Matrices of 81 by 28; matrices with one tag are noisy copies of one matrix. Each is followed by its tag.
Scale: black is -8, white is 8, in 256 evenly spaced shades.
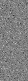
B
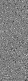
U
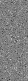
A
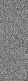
U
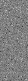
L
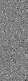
U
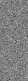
A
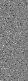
B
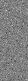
L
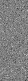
U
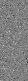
B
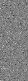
B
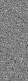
L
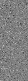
B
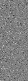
B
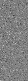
B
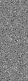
A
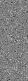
A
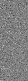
B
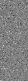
B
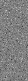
L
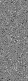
A
